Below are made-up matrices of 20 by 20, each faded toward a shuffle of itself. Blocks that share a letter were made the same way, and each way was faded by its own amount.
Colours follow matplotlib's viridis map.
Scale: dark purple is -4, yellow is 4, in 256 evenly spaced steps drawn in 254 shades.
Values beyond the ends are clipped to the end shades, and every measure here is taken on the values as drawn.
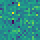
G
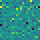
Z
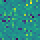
Z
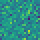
G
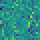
G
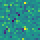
Z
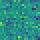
Z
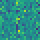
G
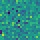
G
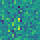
G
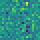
G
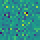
Z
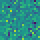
G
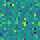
Z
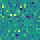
Z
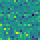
Z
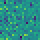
Z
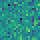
G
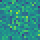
G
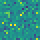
Z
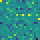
Z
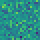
G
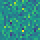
G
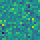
G
